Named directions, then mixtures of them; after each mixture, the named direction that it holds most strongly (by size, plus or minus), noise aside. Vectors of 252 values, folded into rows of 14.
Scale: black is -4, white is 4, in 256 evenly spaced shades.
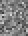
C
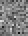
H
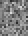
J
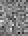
H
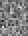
J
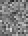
H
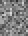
C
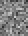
H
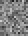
H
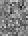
J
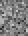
C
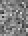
C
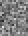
H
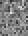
J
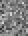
C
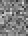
C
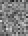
H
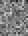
J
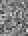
C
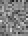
H
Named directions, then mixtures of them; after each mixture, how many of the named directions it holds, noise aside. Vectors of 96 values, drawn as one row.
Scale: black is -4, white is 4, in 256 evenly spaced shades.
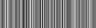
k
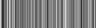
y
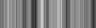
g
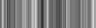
two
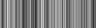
three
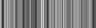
three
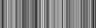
three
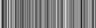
one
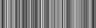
three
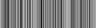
three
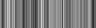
three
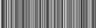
two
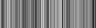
three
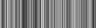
three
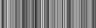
three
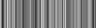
three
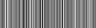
one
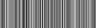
one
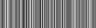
one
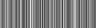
one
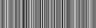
one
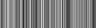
two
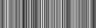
two
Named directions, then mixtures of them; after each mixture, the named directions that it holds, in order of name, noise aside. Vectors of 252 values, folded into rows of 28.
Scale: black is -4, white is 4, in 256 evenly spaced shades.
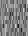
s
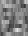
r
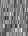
r, s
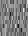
s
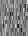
s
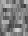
r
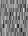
s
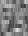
r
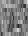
r, s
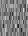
s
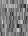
r, s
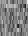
r, s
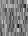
r, s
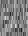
r, s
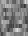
r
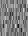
s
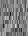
r, s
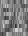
r, s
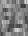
r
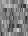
r, s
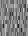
s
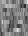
r, s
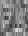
r, s
